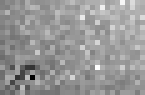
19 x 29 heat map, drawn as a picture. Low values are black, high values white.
The ninth with the highest average is the top right. There is an overall slope up to the top right. No single row or column stands out from its neighbours. In the bottom left lies a patch that is rougher than the rest.
